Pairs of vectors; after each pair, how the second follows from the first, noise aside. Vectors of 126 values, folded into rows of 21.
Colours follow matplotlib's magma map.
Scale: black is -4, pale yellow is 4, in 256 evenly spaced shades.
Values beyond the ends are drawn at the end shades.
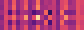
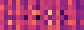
negated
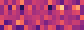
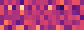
negated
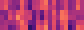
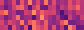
sign-scrambled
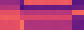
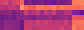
negated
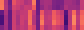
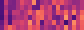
sign-scrambled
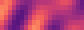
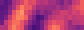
negated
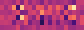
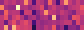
shuffled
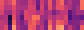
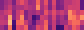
negated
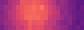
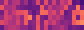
sign-scrambled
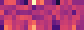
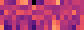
negated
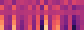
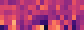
sign-scrambled
